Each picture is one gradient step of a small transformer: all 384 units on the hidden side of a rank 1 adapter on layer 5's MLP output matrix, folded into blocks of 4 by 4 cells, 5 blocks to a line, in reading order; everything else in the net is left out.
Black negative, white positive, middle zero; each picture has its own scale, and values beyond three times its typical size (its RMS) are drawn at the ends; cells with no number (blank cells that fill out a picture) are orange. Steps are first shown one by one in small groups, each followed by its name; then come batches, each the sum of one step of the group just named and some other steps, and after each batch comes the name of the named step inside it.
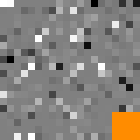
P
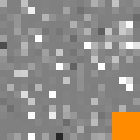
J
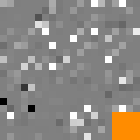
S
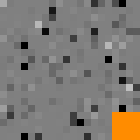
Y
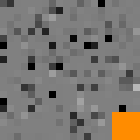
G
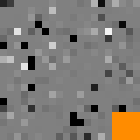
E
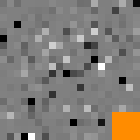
S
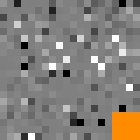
Y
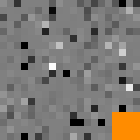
Y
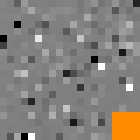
J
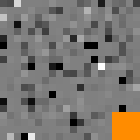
G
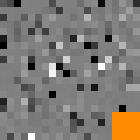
G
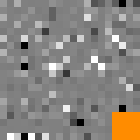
Y
